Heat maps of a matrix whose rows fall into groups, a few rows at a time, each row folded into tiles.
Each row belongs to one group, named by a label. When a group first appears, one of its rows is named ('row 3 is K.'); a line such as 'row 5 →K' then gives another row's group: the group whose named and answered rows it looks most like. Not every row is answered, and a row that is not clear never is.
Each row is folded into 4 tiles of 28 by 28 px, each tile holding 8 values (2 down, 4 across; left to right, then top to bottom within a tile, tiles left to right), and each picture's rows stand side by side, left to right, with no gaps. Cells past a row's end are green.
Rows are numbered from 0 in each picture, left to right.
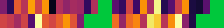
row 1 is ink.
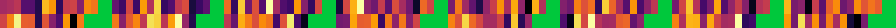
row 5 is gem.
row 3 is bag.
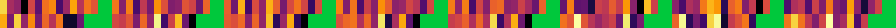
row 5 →bag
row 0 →gem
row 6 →ink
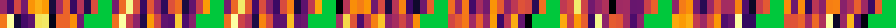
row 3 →ink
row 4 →gem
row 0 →ink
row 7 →gem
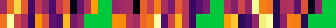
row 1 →ink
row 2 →ink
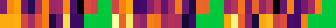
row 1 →bag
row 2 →ink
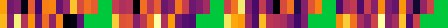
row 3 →ink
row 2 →bag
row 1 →ink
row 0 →gem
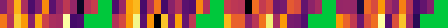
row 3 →ink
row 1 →bag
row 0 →bag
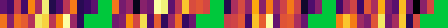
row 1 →gem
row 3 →ink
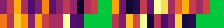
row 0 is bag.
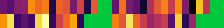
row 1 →bag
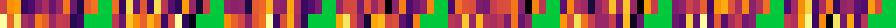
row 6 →gem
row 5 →bag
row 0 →bag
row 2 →ink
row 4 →bag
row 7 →bag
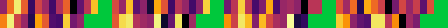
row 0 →bag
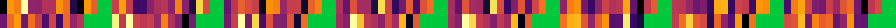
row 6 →gem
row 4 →gem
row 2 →gem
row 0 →bag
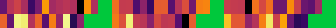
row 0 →bag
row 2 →ink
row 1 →gem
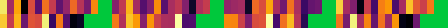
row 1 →bag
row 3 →gem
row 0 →gem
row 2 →ink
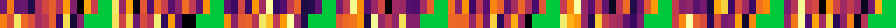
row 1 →gem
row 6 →gem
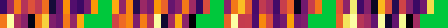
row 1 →gem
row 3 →gem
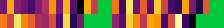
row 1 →gem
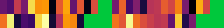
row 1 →bag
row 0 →ink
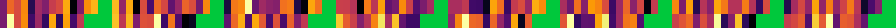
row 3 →ink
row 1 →gem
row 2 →bag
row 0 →bag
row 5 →ink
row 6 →gem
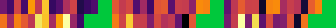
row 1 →gem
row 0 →ink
